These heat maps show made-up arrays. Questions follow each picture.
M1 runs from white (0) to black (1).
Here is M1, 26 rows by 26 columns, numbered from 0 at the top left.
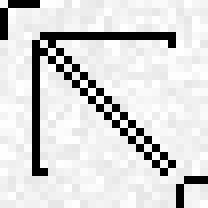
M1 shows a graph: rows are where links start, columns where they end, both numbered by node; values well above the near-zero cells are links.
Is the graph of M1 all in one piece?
no
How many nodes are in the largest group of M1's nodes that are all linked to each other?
3
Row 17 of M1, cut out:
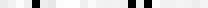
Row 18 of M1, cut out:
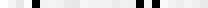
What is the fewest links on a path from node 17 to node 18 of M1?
1
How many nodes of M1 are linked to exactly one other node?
6
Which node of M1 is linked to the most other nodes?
node 4
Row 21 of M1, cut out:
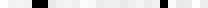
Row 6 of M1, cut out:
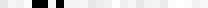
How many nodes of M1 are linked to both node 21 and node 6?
2
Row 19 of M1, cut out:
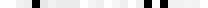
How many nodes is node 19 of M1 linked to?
3
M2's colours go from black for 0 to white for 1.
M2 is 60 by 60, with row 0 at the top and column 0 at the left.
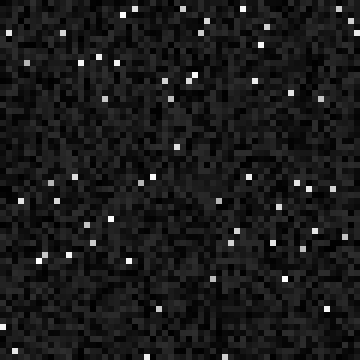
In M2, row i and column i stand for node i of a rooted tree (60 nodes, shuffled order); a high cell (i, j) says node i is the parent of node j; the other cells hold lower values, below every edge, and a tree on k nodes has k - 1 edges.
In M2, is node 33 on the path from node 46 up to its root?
yes
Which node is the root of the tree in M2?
5
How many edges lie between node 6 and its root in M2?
6
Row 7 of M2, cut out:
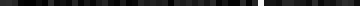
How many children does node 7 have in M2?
1
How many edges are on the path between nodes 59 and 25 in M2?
3
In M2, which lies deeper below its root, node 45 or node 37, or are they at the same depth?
node 45
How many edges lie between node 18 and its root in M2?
3
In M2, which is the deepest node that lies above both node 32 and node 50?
29
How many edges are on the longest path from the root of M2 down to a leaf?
6
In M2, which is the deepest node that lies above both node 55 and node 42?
13
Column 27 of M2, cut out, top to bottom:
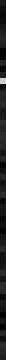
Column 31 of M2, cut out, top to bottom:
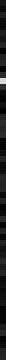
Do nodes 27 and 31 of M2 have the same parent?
yes
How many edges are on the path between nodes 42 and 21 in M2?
3
